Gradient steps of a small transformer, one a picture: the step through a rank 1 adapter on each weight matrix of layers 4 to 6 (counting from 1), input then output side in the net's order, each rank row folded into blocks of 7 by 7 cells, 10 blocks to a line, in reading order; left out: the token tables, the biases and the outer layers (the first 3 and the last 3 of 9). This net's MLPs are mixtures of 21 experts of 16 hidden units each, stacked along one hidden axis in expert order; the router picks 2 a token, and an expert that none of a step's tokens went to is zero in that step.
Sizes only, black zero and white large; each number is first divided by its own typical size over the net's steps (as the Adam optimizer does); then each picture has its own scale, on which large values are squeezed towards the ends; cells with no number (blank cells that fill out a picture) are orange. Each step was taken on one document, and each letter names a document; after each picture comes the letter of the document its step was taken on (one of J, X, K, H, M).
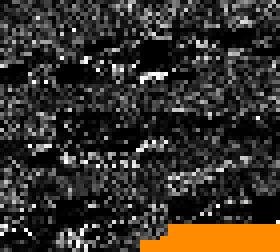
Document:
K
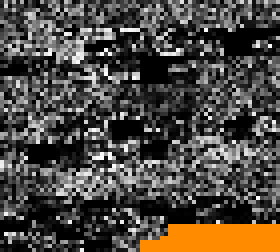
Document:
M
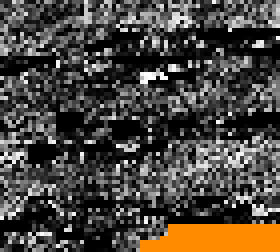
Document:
M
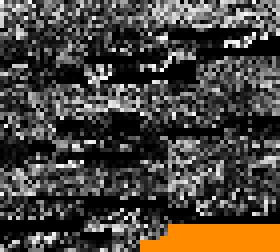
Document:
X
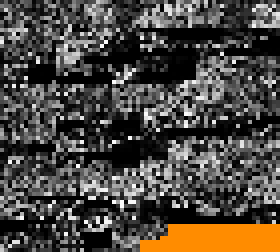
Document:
X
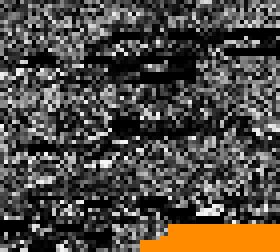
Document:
M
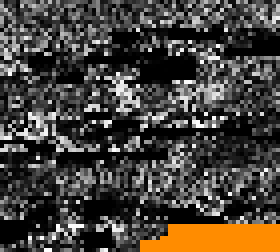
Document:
X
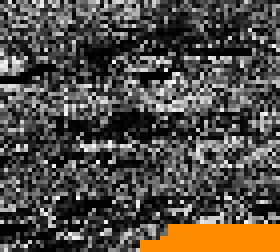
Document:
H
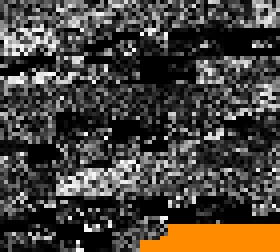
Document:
M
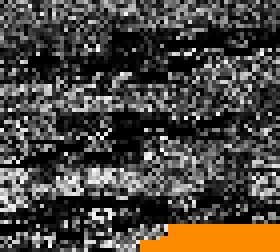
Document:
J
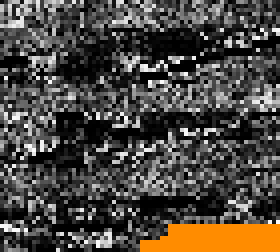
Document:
H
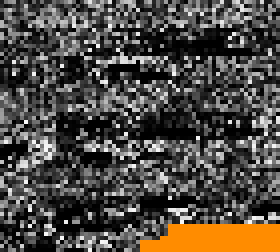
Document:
H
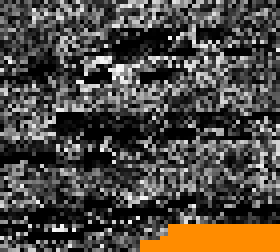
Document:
H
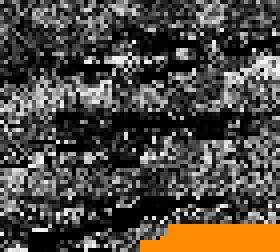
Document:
J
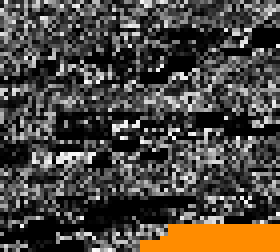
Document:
H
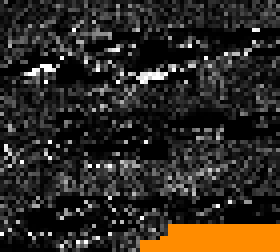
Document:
K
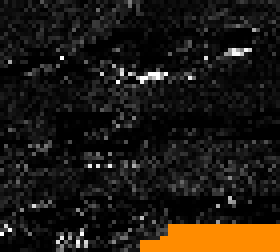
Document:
K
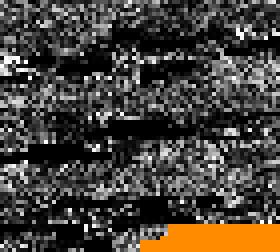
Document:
J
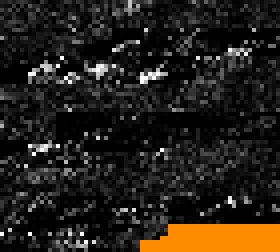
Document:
K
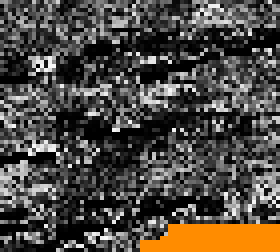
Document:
H
